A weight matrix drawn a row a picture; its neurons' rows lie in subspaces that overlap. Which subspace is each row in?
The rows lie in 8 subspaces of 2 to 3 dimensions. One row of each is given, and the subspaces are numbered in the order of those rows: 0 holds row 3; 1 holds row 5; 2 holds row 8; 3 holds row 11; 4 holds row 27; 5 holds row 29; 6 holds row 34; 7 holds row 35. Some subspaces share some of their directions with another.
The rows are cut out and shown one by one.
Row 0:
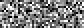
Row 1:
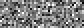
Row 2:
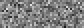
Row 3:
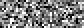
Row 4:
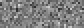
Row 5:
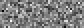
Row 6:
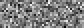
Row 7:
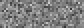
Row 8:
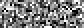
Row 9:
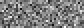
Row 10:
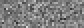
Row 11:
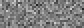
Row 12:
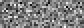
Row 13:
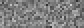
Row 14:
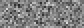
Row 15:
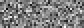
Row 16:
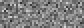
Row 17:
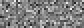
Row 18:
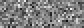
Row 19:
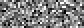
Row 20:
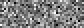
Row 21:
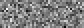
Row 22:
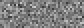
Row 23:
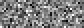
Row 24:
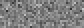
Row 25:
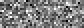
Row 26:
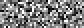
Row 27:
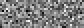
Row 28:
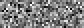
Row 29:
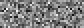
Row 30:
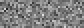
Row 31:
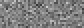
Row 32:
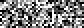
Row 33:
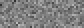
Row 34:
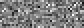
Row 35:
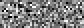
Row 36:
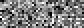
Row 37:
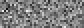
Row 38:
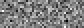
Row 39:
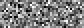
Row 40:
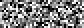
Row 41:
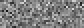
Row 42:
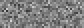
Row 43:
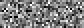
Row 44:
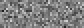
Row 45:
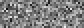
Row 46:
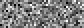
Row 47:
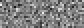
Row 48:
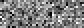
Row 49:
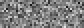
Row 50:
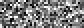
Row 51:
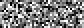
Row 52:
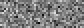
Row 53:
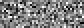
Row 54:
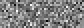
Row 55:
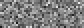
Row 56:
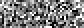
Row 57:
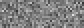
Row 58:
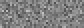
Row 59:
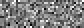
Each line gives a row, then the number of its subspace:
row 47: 4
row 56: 2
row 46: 5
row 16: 7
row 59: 3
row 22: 7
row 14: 6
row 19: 1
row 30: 5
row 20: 5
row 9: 2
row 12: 7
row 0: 6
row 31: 3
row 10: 3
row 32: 0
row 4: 4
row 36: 0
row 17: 3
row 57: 6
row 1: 6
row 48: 0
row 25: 0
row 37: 4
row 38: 1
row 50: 0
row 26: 1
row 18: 0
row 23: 0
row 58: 4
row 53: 7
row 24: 3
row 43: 5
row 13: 2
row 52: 5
